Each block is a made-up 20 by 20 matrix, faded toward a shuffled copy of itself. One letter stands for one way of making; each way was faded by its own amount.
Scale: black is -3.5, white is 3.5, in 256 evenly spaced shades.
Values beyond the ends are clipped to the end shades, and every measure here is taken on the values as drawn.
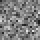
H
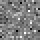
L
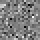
L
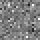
L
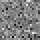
L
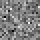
H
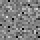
L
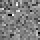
L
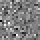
L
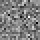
H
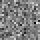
H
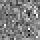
H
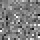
L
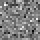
H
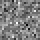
H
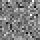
H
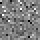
L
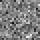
H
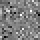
L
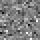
L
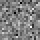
H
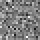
H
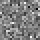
H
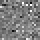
L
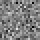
H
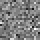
H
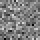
H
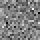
H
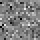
L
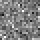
H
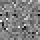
L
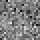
L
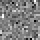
L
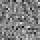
H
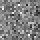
L
